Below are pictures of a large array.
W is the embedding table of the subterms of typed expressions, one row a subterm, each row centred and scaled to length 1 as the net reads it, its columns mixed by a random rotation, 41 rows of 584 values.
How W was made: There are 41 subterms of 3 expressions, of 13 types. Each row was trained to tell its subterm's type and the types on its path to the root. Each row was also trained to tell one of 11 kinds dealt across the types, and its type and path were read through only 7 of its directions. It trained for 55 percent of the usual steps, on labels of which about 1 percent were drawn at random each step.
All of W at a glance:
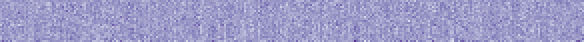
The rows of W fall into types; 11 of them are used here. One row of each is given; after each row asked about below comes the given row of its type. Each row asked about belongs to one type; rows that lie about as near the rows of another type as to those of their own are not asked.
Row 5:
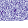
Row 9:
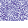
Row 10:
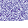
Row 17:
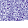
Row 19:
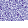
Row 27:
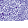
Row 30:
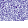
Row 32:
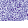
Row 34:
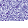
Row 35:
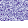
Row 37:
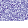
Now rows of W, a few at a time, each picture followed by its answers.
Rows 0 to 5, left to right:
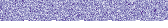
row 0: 19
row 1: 30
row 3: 27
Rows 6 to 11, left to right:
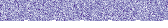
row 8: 37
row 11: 27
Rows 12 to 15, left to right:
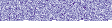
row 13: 30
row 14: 35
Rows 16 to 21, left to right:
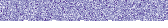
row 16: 27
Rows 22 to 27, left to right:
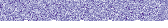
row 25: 37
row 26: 17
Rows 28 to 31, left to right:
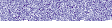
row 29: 37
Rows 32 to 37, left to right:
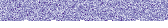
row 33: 5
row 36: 9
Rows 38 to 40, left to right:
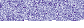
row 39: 35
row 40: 17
